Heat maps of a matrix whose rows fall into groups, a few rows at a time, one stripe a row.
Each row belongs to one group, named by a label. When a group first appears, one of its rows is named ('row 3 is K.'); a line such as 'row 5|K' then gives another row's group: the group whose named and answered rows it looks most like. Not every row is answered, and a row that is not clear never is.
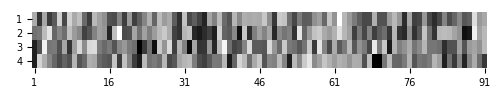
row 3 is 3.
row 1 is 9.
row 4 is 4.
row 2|9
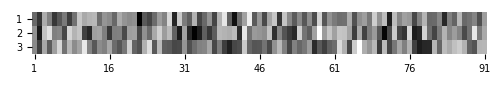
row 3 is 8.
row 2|9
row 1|3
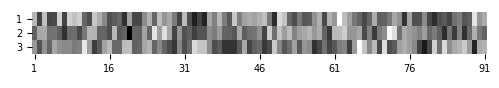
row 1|9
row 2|4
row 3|8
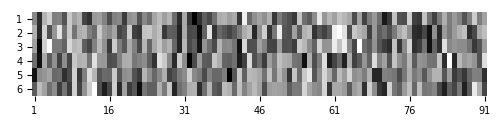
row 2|8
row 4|3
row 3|9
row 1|9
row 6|4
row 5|4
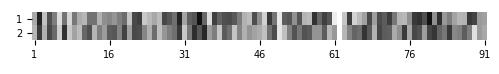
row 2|9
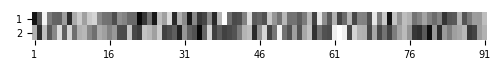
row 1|3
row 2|8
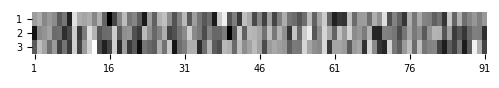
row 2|4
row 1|3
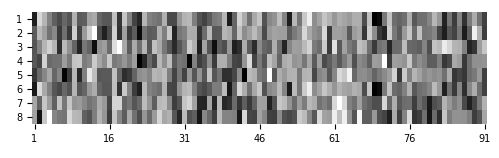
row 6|4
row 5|4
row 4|3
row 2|4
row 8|9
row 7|9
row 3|8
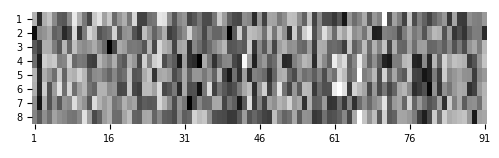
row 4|8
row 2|4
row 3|3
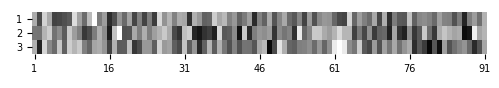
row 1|3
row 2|9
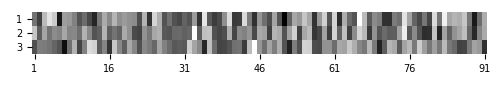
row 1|8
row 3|4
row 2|8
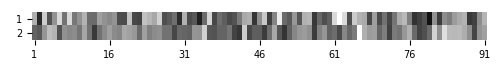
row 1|8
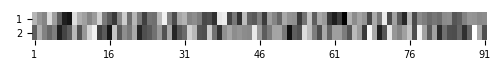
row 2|4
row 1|3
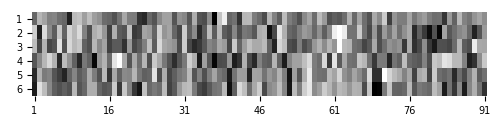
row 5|4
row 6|4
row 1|3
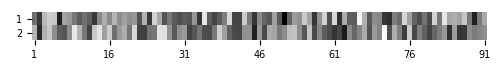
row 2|3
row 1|8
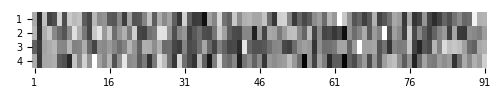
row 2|3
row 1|9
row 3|8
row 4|3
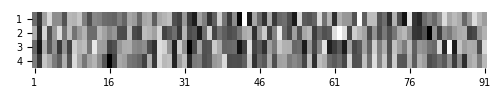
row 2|8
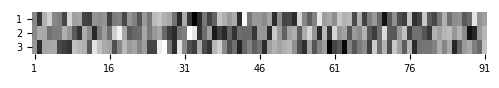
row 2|8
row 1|9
